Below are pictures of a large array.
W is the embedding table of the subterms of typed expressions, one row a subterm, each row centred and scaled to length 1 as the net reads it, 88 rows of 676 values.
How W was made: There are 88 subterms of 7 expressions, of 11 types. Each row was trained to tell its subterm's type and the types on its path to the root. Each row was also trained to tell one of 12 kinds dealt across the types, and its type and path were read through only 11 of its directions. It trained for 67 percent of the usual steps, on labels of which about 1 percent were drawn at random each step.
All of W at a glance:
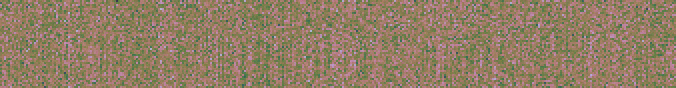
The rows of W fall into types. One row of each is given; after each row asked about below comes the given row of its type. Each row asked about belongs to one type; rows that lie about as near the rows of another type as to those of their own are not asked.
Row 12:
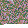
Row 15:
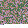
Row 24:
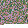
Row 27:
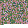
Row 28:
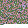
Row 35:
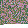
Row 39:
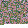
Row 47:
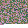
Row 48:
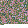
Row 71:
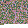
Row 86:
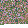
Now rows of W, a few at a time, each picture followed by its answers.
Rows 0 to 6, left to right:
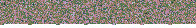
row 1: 71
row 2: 71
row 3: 28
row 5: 15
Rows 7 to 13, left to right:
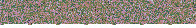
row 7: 24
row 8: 48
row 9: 35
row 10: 27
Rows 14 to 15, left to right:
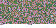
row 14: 48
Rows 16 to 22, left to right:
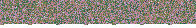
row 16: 24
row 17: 86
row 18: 35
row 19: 47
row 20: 12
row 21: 28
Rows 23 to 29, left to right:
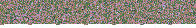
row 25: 71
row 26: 15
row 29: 86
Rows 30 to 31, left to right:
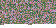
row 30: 24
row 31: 48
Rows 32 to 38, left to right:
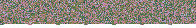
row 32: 28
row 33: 48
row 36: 28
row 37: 48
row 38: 24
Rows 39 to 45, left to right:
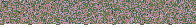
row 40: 86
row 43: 47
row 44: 24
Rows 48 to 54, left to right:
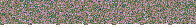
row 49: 47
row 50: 35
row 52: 24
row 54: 27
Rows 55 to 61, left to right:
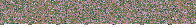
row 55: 47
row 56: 71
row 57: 35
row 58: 48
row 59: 71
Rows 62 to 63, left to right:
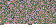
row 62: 71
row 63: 24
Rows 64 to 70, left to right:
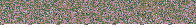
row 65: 48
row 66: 47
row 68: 47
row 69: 15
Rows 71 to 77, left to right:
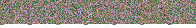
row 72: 86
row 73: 48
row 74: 28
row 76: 28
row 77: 35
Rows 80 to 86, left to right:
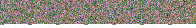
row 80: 47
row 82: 12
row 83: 24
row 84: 47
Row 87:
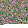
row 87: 35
